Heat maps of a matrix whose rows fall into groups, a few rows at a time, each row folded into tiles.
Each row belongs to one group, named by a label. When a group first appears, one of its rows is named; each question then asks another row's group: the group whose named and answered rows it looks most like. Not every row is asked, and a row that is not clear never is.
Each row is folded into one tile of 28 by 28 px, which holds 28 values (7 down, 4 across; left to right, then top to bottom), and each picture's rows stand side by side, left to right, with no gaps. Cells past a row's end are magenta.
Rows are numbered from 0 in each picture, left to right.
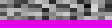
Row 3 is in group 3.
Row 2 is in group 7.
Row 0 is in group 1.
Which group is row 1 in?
7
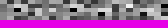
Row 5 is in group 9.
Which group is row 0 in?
7
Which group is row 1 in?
1
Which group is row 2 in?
7
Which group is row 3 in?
1
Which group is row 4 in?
7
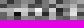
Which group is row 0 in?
1
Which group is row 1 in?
1
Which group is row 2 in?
9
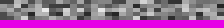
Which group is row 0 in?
9
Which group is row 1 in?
9
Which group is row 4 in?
9
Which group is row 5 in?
7
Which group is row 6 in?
9
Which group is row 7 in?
9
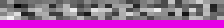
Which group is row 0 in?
3
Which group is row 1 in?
9
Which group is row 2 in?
9
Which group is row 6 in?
1
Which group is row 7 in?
3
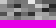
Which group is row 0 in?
1
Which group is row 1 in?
3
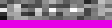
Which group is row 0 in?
9
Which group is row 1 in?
1
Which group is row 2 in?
1
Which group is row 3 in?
9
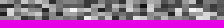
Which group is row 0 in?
1
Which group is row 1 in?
7
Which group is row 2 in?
1
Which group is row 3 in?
3
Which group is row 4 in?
9
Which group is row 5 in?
3
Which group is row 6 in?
1
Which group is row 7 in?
3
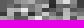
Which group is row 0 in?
1
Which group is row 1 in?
3
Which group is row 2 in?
3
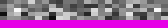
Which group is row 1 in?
7
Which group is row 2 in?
3
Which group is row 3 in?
1
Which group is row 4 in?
9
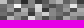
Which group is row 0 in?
7
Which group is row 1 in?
3
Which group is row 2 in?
7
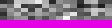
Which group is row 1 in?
7
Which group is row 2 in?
3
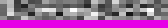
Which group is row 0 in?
3
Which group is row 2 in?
1
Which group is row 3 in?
3
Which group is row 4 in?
1
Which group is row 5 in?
1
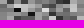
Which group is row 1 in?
9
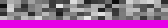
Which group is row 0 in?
3
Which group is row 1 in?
3
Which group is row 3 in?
3
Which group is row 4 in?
9
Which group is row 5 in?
7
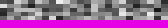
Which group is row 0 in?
9
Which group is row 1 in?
3
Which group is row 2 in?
7
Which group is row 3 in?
3
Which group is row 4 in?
3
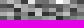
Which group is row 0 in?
7
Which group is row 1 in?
1
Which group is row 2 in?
7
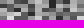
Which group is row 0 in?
7
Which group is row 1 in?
3
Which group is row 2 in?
9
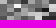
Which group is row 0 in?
7
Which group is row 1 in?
7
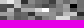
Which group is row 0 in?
7
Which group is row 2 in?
3
